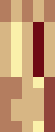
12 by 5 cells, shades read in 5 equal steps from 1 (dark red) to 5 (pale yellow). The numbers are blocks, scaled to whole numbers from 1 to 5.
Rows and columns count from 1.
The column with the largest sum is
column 2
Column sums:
41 50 46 35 36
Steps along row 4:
up down down up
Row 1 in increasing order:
3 3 3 4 4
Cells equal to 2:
5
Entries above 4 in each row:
0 0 1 1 1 1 1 1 0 0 0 1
